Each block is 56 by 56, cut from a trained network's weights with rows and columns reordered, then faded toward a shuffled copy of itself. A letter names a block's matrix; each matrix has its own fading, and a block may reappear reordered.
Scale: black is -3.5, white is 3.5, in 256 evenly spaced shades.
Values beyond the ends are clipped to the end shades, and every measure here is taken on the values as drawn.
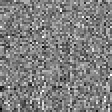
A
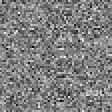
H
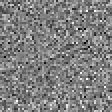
H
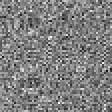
A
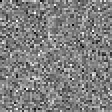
H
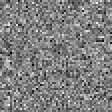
H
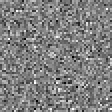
H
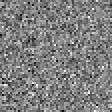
H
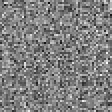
A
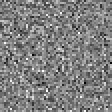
H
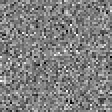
H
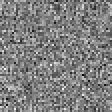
A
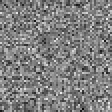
A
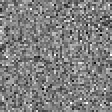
H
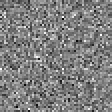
H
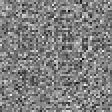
A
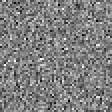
H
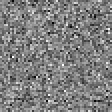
H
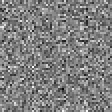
A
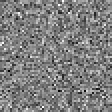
H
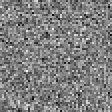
H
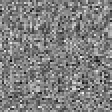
A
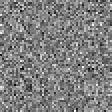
A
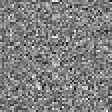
A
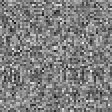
A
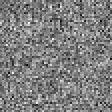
A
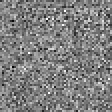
H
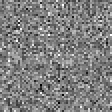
A
